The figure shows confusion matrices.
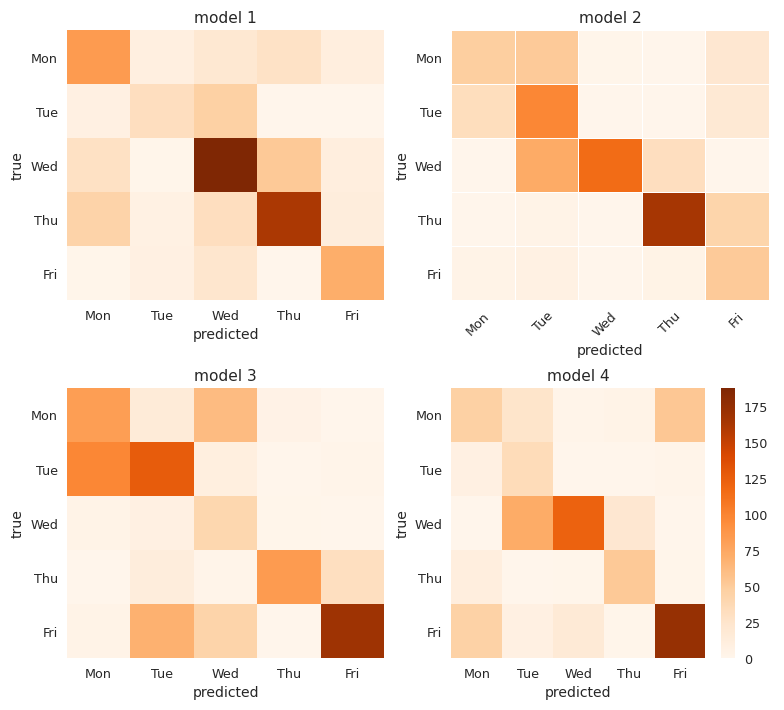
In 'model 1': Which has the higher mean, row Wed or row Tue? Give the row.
Wed
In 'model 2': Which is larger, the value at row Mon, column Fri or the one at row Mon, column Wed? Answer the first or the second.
the first
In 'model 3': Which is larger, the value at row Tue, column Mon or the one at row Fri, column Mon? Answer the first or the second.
the first
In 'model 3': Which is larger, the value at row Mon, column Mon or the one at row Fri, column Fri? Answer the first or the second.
the second
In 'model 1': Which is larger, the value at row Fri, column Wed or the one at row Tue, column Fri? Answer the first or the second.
the first
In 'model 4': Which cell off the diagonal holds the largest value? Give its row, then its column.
Wed, Tue
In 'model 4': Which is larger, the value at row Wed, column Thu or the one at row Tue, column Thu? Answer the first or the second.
the first
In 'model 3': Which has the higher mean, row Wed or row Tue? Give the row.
Tue
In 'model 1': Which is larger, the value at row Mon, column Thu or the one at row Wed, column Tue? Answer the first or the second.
the first
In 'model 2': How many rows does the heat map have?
5
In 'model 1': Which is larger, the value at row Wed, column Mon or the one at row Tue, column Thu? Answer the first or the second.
the first
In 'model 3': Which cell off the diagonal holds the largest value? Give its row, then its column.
Tue, Mon
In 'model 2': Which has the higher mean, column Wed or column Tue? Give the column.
Tue
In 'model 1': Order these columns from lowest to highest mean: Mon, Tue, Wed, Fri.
Tue, Fri, Mon, Wed
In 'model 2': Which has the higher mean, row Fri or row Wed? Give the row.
Wed
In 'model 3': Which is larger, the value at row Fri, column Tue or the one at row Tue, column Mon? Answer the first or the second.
the second
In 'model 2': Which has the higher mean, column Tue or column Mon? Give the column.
Tue
